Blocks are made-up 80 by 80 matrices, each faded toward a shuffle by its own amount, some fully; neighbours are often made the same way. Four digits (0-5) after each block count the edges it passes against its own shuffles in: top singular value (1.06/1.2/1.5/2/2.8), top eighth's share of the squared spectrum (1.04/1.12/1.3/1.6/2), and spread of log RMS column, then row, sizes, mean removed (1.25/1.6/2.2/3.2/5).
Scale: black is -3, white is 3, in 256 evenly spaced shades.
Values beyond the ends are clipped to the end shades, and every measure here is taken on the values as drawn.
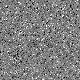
2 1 0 0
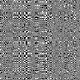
5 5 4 3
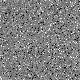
1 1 0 0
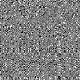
4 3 2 2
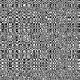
5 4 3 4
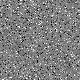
0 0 0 0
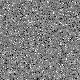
2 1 0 0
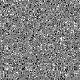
4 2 1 1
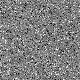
2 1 0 0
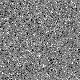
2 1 0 0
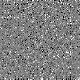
3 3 2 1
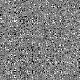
3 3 2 2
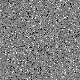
2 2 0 1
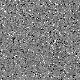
2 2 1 1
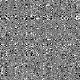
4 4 3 3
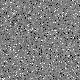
0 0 0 0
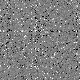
1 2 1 1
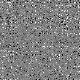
2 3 2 3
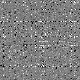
2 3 2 3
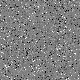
0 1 0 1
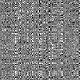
4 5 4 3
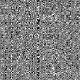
4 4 3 2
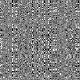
4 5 4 2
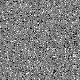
2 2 1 0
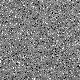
0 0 0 0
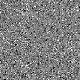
3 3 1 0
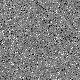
0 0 0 0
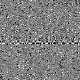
4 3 1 2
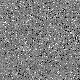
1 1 0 0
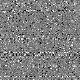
3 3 1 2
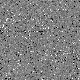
1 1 0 1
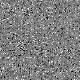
2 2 0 1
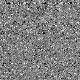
3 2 0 2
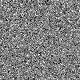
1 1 0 0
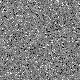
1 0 0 0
